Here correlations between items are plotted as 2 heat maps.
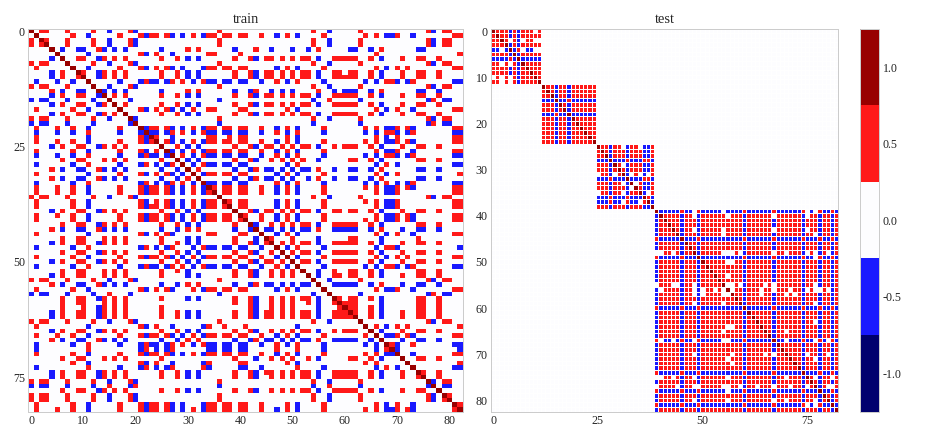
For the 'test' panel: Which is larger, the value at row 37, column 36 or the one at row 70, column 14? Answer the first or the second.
the first
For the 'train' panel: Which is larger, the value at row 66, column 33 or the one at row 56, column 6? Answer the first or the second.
the second
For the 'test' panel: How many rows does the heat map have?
83
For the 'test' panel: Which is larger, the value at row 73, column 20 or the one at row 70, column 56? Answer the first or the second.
the second
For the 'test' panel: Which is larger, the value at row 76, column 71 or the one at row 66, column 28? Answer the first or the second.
the first
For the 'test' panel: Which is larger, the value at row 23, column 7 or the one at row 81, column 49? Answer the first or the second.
the second
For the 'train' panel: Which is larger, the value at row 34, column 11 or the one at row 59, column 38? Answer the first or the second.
the second
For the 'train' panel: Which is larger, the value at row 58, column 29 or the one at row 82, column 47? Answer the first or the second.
the first
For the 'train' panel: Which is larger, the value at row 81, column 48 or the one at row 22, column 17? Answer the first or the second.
the first
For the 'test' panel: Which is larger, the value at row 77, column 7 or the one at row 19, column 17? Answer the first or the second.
the second
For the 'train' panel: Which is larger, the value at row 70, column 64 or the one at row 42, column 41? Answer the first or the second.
the first
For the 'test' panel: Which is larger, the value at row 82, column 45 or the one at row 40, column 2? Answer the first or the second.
the second
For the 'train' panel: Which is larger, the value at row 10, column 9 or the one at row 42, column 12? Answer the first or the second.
the first
